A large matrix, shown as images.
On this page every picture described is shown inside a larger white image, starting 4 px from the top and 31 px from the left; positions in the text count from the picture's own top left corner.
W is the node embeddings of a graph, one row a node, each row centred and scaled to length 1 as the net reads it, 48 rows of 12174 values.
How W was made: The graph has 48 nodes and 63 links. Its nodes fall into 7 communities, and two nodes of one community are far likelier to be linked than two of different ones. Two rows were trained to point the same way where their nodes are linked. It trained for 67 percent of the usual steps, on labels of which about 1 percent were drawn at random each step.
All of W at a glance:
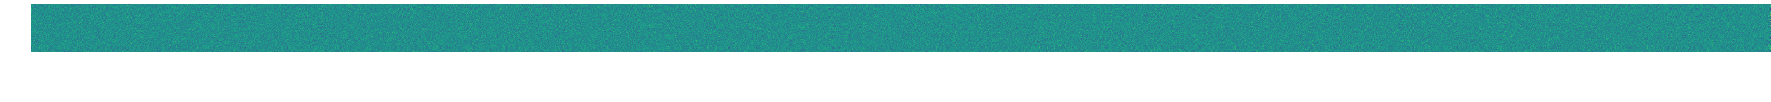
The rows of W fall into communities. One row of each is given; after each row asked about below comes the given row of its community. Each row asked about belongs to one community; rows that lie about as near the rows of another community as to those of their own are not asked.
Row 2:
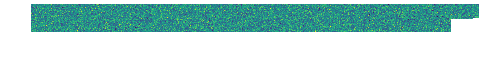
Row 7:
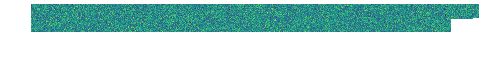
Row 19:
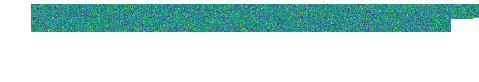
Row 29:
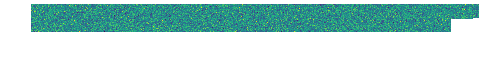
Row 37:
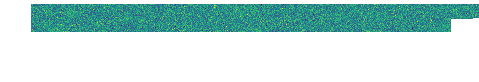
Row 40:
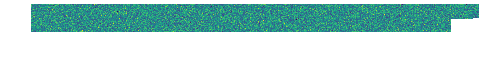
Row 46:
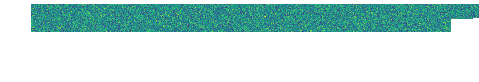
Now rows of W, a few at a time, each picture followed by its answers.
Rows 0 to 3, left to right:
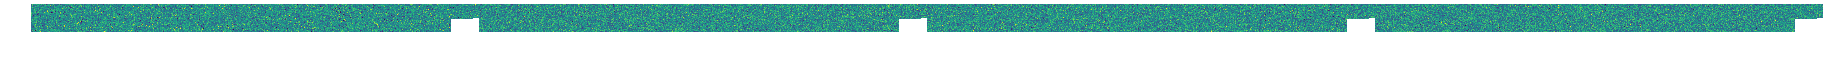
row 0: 29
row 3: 37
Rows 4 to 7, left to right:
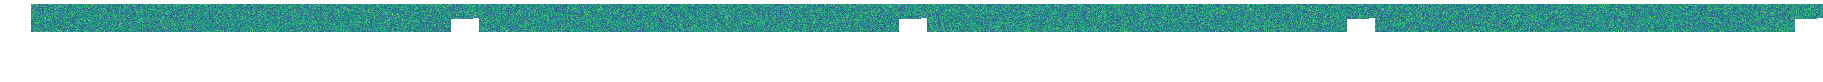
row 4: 40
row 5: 40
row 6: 29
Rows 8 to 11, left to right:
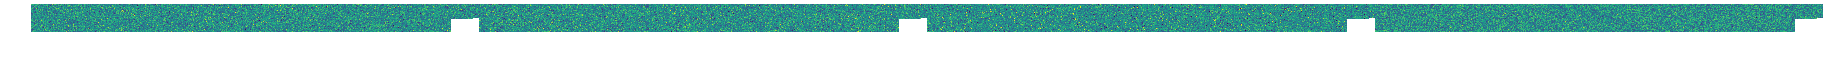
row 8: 29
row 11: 46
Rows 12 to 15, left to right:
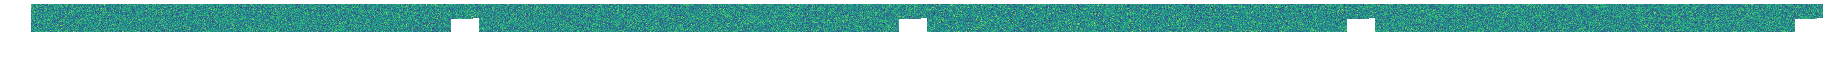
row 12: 40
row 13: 7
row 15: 46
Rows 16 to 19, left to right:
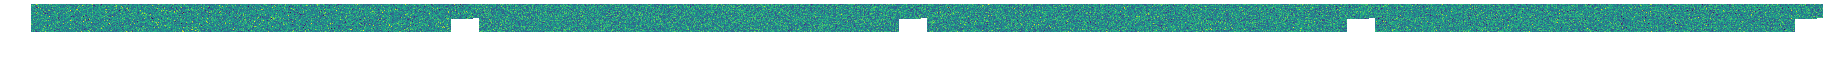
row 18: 7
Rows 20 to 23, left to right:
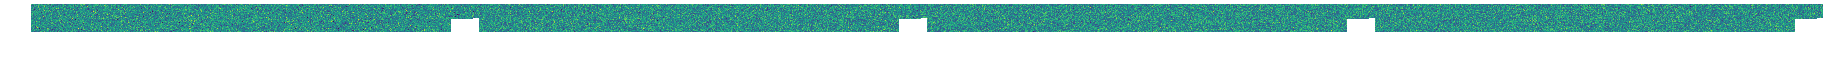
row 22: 7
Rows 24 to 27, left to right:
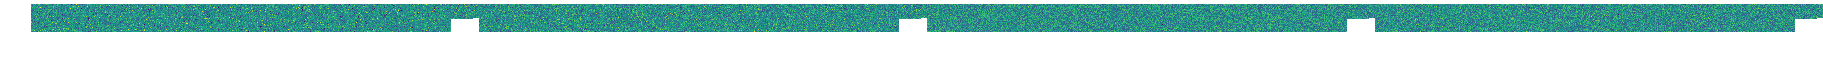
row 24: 2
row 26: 46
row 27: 19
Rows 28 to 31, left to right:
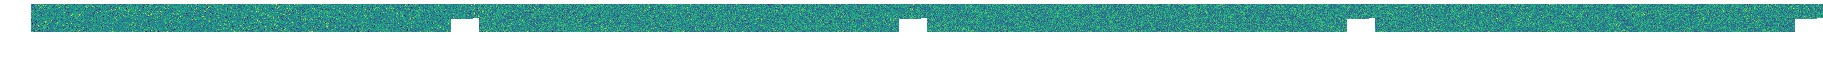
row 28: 29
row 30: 2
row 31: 19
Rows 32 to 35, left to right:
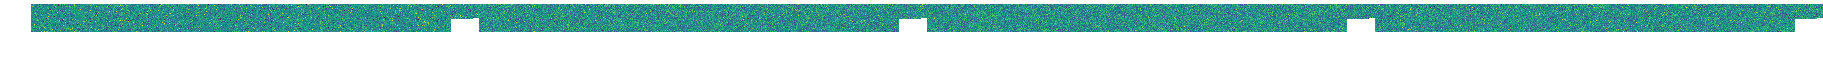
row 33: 19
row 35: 46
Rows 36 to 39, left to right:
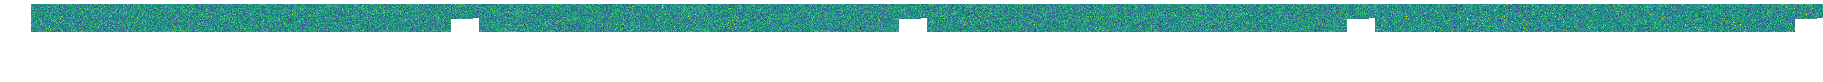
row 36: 40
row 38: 7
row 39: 40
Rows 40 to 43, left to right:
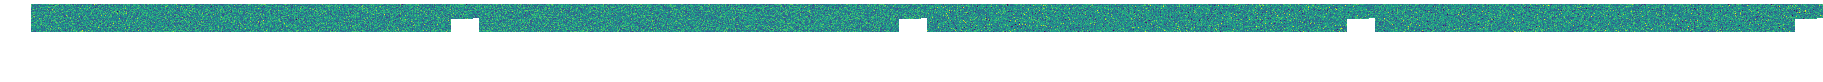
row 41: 46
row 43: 19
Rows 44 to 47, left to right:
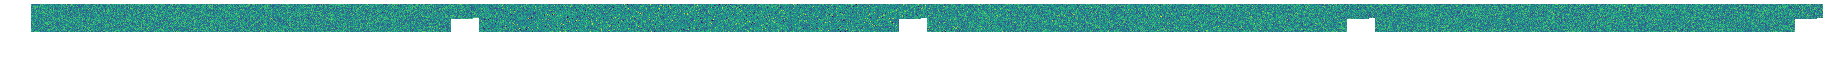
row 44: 19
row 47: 29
